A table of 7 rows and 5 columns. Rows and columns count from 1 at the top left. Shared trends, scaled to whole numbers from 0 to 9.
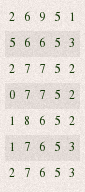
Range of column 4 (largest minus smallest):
0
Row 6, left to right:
1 7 6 5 3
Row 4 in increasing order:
0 2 5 7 7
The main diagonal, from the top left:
2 6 7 5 2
